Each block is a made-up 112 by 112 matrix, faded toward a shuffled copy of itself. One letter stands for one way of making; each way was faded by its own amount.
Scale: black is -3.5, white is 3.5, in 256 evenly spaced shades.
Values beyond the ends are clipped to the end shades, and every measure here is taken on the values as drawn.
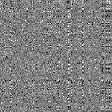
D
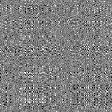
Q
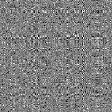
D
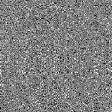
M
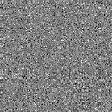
M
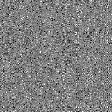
M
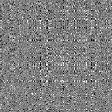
D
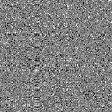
M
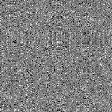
M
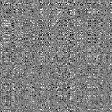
Q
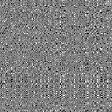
Q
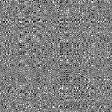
Q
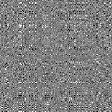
Q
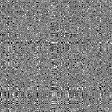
D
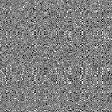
D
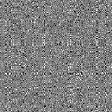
D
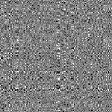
Q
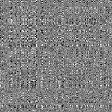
Q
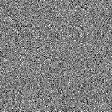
M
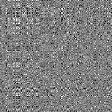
Q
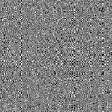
D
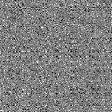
M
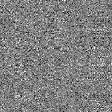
M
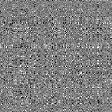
Q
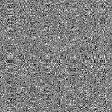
M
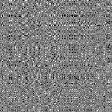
Q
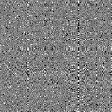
D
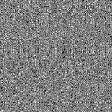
M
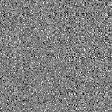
M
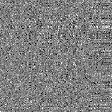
M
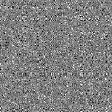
M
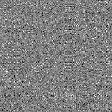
M
